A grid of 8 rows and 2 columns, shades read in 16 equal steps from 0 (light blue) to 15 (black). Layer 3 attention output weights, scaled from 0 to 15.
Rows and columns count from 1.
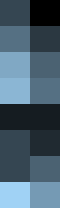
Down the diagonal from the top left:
10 11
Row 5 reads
13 13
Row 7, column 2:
8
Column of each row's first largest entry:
2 2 2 2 1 2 1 2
